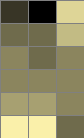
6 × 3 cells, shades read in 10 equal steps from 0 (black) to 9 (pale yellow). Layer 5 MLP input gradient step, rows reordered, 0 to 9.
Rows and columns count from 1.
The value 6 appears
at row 5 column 1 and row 5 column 2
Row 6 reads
9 9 4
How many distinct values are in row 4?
1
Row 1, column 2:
0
